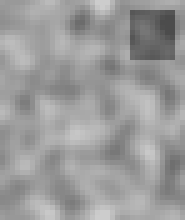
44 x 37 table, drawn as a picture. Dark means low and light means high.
Neither half mirrors the other. Overall the values sit about 60% of the way up the scale. Values change most from cell to cell in the top right. An odd patch, lower than its surroundings, sits in the top right. The ninth with the lowest average is the top right. The texture is blotchy.
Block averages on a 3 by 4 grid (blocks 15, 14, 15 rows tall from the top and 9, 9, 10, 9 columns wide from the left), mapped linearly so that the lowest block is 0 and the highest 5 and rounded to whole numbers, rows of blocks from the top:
5 4 3 0 / 4 5 4 5 / 4 4 5 4
